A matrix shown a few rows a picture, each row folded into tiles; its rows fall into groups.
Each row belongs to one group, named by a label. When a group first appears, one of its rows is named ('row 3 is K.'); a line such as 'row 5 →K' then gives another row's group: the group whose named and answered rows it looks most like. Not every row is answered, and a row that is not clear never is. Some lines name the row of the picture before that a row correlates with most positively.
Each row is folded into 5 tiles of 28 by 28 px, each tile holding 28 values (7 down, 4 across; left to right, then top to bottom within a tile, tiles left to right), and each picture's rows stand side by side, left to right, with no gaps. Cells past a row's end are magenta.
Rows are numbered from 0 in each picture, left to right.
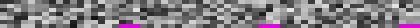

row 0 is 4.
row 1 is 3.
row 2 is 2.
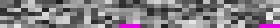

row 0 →4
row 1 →3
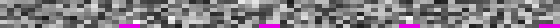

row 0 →3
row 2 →2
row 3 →4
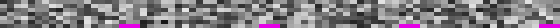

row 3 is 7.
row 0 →7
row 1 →2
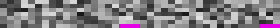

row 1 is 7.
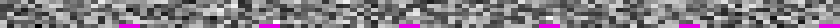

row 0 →7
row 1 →3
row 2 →3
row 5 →7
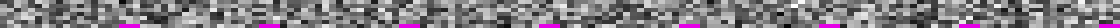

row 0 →2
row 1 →4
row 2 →2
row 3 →2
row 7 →7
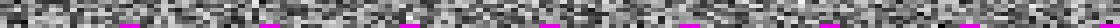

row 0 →4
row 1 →2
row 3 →2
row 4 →7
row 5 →7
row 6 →2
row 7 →7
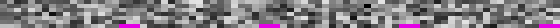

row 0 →4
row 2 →7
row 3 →4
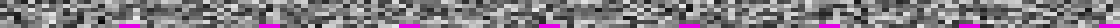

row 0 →4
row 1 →3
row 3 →3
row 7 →3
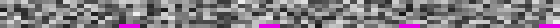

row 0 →3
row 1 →2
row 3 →3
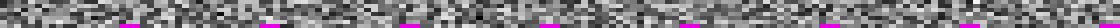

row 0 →4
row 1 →2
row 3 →2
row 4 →7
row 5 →3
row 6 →3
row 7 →7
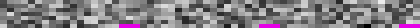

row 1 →2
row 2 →2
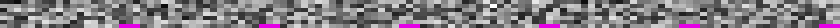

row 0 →4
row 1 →3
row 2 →2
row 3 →3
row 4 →4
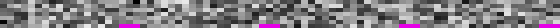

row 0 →4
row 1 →2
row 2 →7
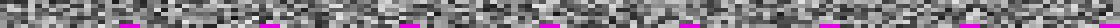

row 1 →4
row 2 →7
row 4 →7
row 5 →2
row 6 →3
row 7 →3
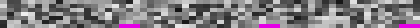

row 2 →4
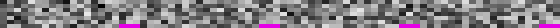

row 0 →4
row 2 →3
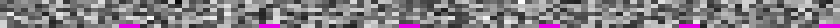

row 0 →7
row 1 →4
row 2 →4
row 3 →7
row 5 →2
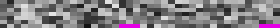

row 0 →2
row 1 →7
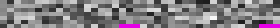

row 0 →2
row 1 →4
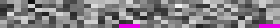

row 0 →7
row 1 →3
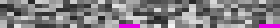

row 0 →7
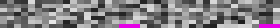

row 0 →4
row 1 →4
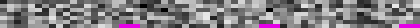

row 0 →4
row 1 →7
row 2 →2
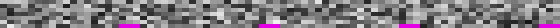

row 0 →3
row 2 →3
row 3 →2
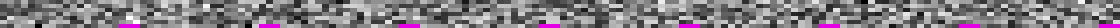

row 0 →3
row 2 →4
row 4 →7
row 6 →4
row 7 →7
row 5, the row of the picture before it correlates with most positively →2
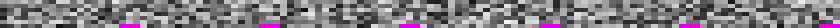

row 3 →4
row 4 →2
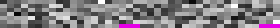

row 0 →7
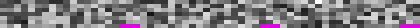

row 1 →4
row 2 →7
